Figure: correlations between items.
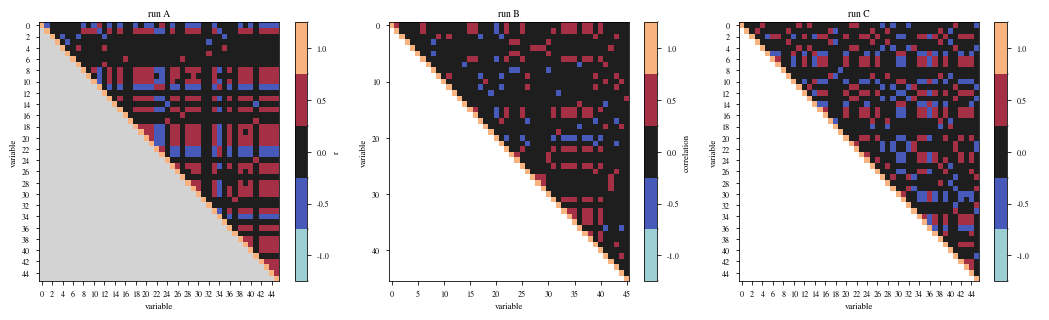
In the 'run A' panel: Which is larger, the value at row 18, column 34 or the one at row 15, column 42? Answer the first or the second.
the second
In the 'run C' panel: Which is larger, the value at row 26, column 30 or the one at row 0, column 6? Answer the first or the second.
the second
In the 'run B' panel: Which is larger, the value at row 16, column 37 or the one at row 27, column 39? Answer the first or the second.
the first
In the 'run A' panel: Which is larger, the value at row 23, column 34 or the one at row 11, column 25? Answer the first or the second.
the first
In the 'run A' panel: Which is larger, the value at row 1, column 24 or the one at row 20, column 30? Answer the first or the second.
the second
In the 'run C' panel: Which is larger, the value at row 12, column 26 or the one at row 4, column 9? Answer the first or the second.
the first
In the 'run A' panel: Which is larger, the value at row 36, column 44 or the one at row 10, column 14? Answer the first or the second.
the first
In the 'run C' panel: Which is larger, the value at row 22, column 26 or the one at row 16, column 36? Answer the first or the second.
the first
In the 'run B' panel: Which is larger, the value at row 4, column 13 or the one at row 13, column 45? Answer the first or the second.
the second
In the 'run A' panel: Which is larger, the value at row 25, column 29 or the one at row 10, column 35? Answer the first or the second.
the first
